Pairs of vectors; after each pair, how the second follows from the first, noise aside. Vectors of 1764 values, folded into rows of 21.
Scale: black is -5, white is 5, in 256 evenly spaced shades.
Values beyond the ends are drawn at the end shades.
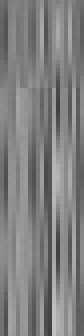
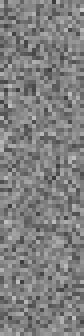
shuffled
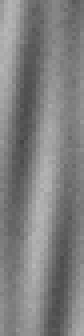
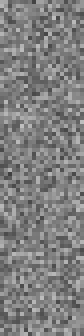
shuffled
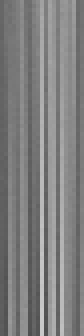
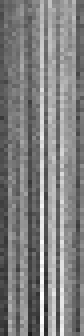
scaled up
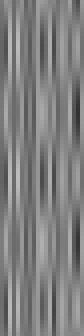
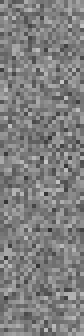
shuffled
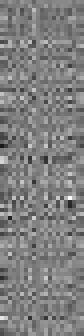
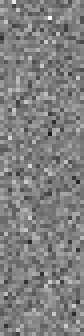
shuffled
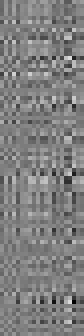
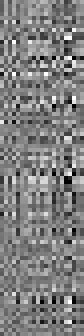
scaled up
